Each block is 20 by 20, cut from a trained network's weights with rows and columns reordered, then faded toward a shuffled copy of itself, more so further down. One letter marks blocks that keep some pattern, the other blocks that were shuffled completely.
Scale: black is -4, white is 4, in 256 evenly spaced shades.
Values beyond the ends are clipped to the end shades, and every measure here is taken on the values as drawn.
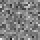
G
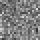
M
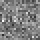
G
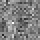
G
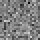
M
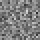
G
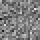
M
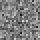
M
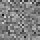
G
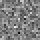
M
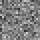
G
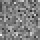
M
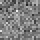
M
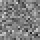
M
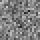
M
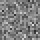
M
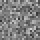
M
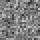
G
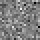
M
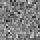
M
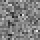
M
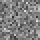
M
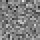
G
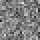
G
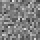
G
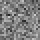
G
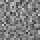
G
